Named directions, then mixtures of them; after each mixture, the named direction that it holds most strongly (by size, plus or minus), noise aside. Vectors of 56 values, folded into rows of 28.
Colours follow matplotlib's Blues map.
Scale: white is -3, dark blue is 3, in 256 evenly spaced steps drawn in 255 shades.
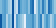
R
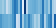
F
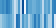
F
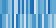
R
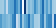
F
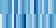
R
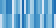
F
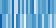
R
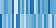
R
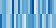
R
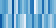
R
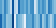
R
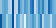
R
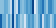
R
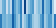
F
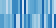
F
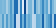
F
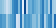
F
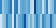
R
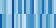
R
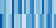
R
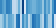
F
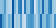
R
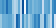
F
